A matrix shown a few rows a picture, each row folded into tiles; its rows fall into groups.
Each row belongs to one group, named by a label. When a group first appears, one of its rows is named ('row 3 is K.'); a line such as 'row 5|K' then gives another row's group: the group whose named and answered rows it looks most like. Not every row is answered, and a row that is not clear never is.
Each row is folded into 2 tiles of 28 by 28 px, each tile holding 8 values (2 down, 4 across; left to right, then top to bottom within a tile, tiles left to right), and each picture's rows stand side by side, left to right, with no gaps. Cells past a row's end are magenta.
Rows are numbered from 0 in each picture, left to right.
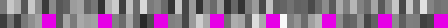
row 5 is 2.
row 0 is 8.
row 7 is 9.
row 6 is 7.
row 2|9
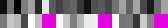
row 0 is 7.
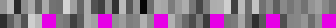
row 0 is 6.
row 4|9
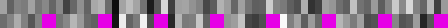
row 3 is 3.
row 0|9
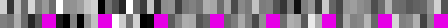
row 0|9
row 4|9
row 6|3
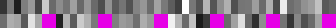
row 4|9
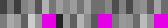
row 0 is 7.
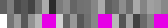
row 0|2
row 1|2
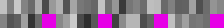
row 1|9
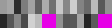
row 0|6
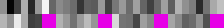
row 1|2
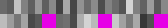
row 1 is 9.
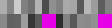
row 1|8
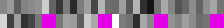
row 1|7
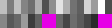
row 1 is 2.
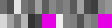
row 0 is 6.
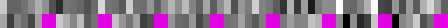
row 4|9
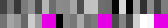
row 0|7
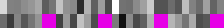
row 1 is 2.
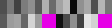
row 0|7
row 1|6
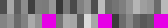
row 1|7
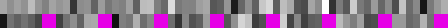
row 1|6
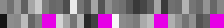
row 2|2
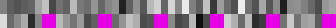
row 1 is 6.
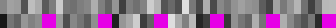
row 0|8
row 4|3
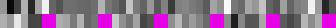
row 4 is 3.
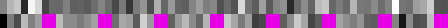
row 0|8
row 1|2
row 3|9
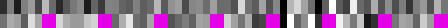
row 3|6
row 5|3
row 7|7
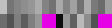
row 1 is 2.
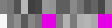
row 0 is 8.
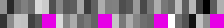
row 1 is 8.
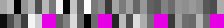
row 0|6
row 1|9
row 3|3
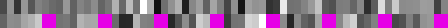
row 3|6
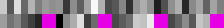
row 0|9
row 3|6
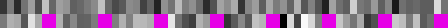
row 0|7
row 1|2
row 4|6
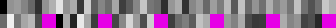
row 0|3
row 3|6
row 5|9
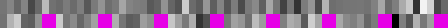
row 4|7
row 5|7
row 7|8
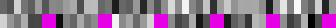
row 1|8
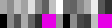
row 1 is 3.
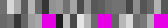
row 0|8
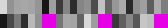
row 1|7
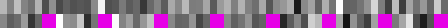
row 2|2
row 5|6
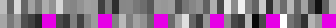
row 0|9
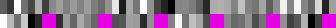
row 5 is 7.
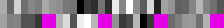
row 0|9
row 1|2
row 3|9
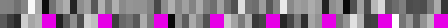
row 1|6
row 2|3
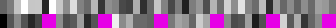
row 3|7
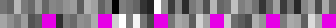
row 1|8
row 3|7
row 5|7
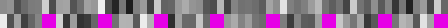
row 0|2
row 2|7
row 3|3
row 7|7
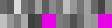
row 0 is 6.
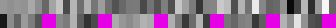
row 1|9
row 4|9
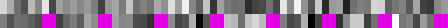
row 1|3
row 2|9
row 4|2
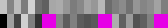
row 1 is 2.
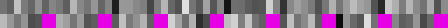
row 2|3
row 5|3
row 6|3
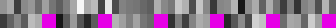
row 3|8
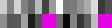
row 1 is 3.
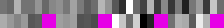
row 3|7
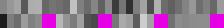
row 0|8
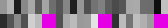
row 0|6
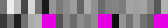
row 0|8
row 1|8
